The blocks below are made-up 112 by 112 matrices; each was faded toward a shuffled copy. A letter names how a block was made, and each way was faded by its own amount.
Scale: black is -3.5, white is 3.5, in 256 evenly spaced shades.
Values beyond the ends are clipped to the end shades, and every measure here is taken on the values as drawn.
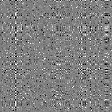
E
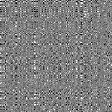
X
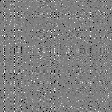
E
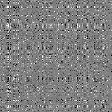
E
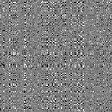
X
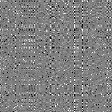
E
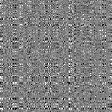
X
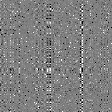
E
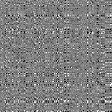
X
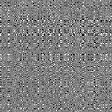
X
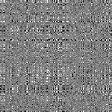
X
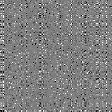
E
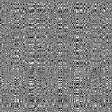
X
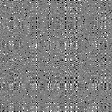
E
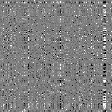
E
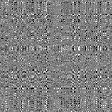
X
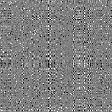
E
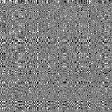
X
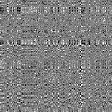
X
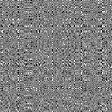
X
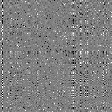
E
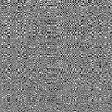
X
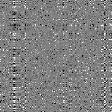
E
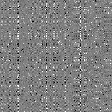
E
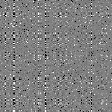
E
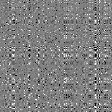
E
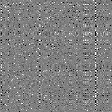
E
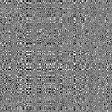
X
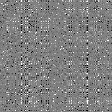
E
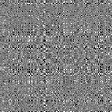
X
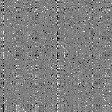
E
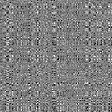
X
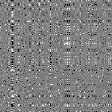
E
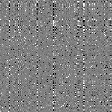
E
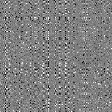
E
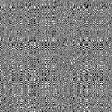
X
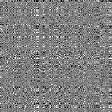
X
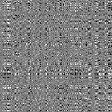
X
